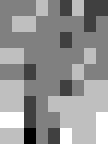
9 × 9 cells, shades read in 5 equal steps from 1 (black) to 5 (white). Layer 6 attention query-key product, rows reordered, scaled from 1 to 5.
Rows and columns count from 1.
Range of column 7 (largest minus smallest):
1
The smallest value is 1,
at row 9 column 3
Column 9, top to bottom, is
2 3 3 3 3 4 4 5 5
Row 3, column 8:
3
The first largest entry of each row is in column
4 2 1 1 7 1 1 1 6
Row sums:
26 28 26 30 27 30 33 35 32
